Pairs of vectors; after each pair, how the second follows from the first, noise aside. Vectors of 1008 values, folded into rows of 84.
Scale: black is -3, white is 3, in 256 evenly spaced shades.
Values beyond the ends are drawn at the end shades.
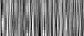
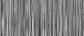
shrunk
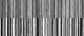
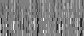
partly zeroed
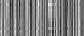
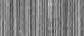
shrunk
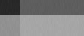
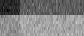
copied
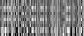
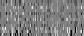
partly zeroed
